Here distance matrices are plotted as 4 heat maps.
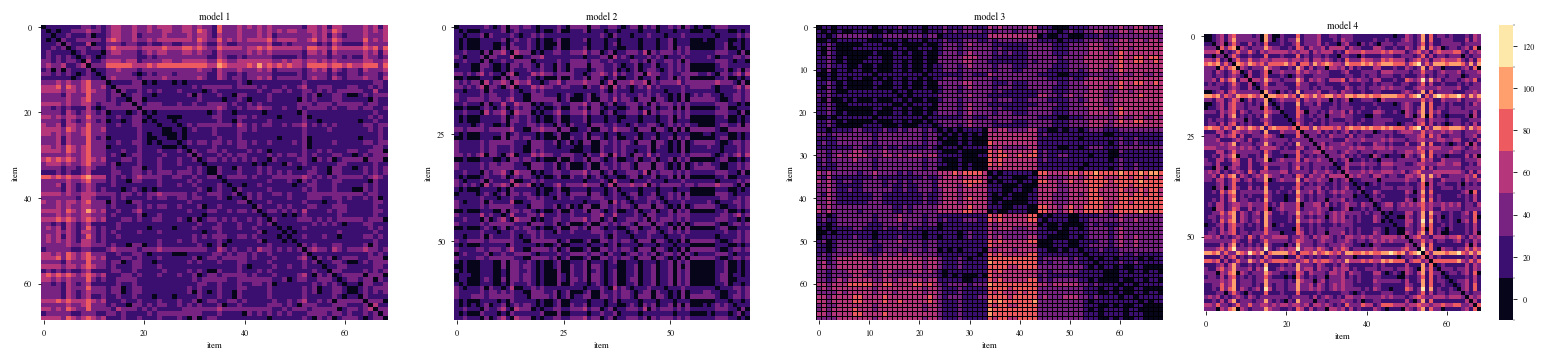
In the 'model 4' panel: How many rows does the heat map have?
69
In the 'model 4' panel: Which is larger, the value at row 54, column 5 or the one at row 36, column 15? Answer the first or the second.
the second
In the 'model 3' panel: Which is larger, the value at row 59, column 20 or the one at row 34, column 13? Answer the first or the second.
the first
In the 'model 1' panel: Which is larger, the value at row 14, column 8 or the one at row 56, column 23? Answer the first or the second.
the first
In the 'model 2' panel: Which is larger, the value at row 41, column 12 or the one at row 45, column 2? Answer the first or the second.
the second
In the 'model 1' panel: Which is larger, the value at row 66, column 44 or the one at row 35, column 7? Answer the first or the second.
the second
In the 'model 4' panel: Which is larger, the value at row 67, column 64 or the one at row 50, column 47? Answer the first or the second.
the second
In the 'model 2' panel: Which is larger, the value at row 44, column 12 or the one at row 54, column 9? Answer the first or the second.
the second
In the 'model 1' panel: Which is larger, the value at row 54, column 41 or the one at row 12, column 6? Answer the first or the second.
the first
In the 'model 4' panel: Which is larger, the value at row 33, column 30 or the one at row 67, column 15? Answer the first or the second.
the second
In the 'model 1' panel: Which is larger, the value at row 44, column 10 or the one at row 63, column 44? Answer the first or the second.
the first
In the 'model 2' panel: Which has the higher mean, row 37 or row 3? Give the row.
37
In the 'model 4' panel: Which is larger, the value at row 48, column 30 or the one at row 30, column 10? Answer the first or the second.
the second
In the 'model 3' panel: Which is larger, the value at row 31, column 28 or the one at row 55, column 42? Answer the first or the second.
the second
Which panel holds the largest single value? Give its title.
model 4
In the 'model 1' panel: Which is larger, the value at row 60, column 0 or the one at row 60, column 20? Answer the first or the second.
the first
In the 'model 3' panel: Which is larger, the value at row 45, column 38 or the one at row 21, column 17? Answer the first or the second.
the first
